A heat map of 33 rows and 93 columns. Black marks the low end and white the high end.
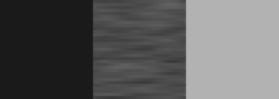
The table splits into one row of 3 panels. Panel 1,1: very low, flat. Panel 1,2: low, streaked across, faint in contrast. Panel 1,3: high, flat.
